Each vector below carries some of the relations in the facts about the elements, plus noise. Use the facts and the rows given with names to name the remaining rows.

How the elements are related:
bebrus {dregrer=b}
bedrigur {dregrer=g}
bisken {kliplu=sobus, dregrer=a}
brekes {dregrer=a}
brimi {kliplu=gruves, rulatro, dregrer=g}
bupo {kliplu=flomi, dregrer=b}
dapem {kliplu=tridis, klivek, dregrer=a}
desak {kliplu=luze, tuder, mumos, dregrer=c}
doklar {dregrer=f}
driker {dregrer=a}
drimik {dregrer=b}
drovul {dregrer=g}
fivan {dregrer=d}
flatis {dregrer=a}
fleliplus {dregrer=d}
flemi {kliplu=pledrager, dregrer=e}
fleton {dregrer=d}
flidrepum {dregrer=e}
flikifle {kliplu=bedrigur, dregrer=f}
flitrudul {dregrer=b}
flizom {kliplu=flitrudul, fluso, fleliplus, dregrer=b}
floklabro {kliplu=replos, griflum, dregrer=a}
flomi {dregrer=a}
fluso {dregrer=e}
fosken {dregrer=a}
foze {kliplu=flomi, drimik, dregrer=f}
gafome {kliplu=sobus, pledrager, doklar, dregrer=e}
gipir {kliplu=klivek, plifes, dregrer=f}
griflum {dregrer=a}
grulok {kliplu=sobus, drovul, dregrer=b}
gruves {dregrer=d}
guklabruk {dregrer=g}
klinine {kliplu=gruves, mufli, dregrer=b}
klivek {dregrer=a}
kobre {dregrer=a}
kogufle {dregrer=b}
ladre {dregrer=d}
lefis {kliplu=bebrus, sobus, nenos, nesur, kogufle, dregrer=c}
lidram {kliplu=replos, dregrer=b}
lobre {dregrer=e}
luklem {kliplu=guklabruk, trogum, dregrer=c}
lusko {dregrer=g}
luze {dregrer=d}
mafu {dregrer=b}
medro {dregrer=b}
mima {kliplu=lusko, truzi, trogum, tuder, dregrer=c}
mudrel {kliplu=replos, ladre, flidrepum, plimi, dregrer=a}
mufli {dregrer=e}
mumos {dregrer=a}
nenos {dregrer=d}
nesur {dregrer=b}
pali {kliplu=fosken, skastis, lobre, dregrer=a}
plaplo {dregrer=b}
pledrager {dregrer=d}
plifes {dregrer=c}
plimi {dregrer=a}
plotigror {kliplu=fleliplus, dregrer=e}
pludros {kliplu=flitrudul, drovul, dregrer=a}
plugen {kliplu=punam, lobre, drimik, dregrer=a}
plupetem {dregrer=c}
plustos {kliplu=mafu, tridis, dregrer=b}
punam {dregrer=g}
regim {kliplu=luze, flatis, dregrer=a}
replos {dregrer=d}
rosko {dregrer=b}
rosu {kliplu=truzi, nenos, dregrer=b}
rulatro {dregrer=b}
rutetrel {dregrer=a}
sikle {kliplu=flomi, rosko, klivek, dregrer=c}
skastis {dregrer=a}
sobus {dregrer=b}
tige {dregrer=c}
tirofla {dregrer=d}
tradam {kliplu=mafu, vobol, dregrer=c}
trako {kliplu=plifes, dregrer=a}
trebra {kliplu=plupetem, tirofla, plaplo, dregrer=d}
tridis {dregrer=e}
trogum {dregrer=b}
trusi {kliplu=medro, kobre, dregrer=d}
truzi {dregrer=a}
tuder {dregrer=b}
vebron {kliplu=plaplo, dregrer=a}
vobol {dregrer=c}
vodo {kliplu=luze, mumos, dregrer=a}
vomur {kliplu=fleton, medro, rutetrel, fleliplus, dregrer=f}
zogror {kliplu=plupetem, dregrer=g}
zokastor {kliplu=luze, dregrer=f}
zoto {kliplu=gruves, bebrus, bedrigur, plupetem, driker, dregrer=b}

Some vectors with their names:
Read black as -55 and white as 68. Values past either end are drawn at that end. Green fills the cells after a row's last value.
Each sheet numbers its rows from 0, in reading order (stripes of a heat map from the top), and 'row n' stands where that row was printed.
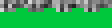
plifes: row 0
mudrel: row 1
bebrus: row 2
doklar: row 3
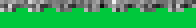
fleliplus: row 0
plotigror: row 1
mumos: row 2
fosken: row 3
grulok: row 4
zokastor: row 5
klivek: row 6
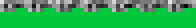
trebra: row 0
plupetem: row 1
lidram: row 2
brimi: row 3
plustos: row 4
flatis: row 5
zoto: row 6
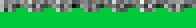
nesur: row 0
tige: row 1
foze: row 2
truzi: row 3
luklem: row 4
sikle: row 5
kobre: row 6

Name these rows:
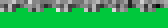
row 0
medro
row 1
bisken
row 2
fluso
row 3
flitrudul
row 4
punam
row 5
klinine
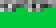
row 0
fleton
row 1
tirofla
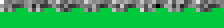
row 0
gafome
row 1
bedrigur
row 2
desak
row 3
pludros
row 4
trusi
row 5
bupo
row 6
flidrepum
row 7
mima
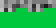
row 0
sobus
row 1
driker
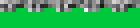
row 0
vomur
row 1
mufli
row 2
mafu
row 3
lobre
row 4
flizom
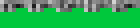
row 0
flikifle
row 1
gruves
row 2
luze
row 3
pledrager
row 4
rosu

